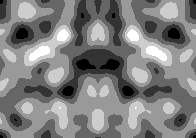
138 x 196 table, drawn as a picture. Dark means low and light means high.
No row or column stands out. It is mirror symmetric from left to right. The centre is the ninth with the lowest average.
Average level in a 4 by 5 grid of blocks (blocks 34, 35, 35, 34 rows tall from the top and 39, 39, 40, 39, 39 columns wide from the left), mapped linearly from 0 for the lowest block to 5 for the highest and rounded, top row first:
33133
45054
32423
35453
